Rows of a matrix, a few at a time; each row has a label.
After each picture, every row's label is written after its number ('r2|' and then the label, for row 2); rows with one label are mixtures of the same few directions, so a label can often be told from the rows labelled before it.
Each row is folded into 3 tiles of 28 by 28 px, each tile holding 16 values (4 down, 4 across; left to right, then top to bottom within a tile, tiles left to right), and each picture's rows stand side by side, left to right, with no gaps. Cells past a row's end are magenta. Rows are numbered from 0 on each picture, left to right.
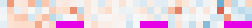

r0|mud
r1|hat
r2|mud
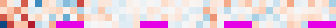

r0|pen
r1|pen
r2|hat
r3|pen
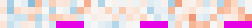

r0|mud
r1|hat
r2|mud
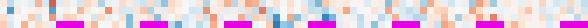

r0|mud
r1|hat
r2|hat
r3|mud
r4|mud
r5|mud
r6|hat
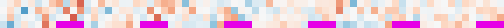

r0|hat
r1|hat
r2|hat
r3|hat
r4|hat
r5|mud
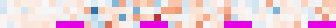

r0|hat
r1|mud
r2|pen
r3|hat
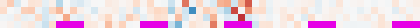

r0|hat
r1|mud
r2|hat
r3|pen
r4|hat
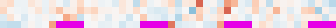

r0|hat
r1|mud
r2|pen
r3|hat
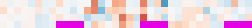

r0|mud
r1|pen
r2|hat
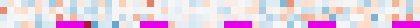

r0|mud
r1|pen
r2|pen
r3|mud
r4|mud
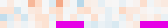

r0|pen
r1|hat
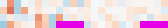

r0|pen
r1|pen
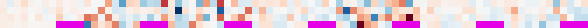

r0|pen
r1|pen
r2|mud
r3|mud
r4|mud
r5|mud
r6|mud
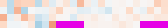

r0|pen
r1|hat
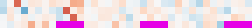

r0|hat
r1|hat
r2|pen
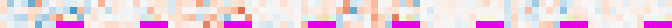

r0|mud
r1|hat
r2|mud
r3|hat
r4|pen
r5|pen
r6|pen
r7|pen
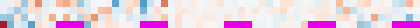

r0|pen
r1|pen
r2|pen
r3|hat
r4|mud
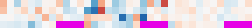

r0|hat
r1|pen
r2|pen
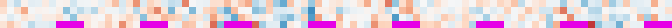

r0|hat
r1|mud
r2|hat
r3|pen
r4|mud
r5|hat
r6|hat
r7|pen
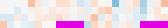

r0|pen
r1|pen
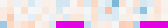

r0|pen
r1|pen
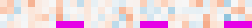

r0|pen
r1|hat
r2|mud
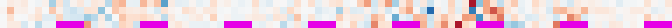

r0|mud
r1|pen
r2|hat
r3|hat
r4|mud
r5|mud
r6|hat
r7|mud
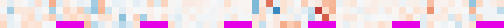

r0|mud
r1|pen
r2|pen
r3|hat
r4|hat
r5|mud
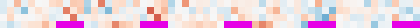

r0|hat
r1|hat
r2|hat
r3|hat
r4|mud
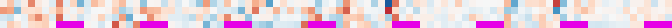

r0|pen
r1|hat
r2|mud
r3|hat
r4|mud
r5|mud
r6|mud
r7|hat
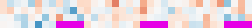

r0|mud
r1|pen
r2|mud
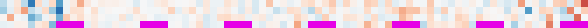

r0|pen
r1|mud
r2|mud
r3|hat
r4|hat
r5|pen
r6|hat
